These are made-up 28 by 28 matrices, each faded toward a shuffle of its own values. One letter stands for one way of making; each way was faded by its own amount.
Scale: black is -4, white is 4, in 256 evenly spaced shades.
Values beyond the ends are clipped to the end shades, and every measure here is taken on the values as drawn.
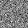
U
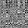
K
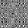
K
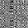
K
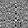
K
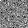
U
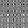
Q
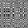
Q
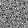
U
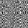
K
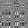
Q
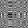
Q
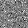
U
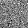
U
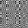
Q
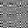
Q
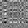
Q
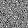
U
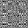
K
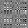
Q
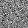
U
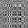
Q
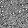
U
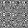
K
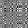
Q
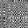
K
